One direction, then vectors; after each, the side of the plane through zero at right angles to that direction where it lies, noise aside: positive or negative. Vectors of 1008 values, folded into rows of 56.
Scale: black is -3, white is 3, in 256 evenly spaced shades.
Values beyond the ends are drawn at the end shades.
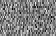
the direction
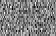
positive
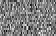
negative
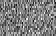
negative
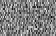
positive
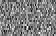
negative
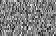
positive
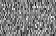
negative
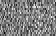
negative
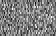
negative
